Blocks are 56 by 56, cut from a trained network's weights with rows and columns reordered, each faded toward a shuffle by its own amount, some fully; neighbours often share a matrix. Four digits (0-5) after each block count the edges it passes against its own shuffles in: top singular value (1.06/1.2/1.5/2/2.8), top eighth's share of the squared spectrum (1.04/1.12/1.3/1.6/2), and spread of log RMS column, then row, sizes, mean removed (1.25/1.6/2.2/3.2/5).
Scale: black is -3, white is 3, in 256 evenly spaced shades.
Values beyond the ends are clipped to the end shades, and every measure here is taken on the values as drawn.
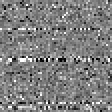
4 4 1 3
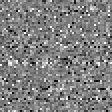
3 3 0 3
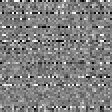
4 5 0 4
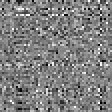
4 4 2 3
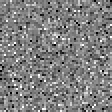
0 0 0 0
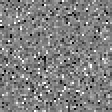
1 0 0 0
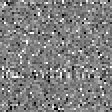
3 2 0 2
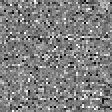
3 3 1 2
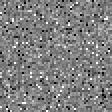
0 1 0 0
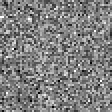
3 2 0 0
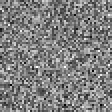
0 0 0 0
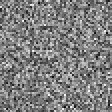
1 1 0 0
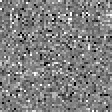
3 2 0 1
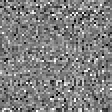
3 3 0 2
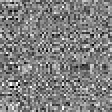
4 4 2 3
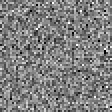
1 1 0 0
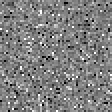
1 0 0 0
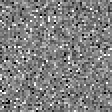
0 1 0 0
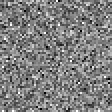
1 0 0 0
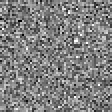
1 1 0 0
